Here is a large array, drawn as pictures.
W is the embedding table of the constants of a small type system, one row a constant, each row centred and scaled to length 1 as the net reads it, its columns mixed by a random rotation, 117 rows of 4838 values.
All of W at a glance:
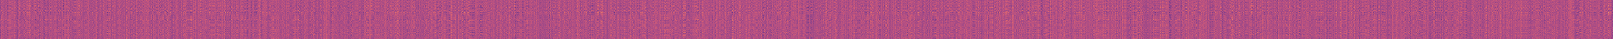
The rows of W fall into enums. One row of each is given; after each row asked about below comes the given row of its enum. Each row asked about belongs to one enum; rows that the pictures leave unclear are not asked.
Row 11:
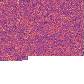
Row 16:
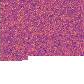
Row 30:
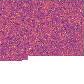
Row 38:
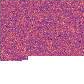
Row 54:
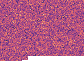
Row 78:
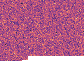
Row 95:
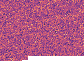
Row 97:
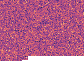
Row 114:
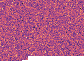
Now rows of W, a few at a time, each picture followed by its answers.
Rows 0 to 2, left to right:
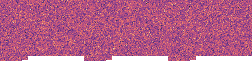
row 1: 30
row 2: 16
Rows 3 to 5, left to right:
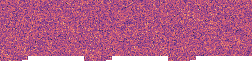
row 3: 38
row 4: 97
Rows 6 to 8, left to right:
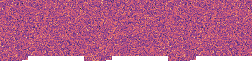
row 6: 114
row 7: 11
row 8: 114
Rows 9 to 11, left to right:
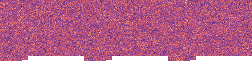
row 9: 16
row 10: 54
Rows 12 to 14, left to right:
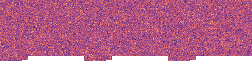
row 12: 114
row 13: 38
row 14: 54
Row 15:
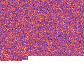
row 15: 38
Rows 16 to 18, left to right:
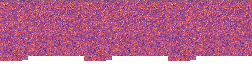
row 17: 16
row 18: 16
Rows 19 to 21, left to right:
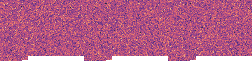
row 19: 16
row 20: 78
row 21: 114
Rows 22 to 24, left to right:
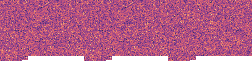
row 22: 97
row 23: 97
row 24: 54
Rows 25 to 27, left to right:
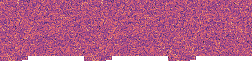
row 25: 11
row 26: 11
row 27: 38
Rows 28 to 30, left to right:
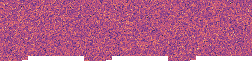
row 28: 16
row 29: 54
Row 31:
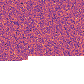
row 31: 78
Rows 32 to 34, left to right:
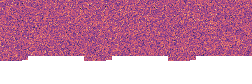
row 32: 114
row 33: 16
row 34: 54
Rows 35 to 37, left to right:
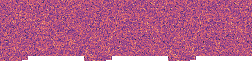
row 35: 54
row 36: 38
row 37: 38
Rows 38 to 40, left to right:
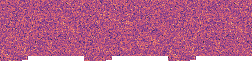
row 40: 38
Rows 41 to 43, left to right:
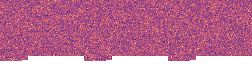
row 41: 95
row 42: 38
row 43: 30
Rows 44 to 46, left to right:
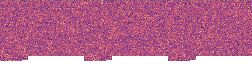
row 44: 38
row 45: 11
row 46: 114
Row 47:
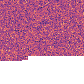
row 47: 97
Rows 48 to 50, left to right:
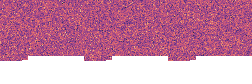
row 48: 30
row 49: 97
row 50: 54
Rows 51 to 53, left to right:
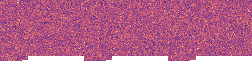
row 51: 11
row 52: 114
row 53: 30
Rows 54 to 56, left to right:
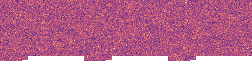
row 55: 30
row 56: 11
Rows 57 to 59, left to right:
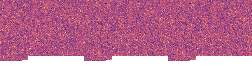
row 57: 30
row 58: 78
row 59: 78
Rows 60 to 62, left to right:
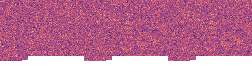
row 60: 114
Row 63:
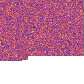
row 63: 114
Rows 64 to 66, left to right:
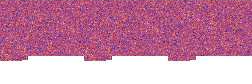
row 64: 38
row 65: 38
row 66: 54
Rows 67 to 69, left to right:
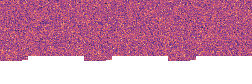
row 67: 97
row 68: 78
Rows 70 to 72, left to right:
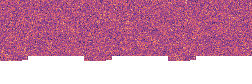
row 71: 54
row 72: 11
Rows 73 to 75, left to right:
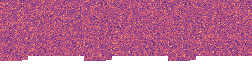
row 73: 16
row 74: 114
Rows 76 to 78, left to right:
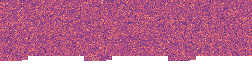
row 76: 16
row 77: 11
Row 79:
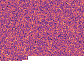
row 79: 38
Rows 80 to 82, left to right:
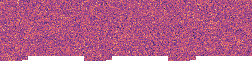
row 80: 11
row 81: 114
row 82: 54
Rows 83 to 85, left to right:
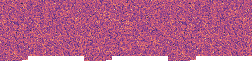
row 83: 78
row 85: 78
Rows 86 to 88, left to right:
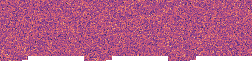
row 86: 38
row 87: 95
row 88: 114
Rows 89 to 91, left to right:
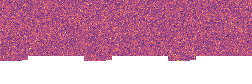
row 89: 30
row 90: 16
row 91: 38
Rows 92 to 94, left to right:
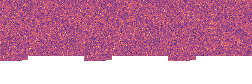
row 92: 30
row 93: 30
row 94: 54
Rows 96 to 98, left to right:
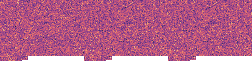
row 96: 11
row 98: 97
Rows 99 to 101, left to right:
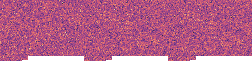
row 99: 30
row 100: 54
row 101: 54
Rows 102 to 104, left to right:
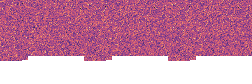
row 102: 114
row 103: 16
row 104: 16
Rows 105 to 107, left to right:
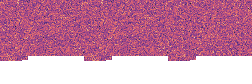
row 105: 11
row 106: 11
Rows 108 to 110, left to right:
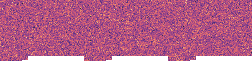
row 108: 114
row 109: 54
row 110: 11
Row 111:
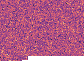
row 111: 38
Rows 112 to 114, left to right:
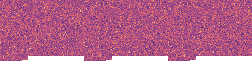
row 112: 30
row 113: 114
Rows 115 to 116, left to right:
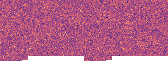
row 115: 30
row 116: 54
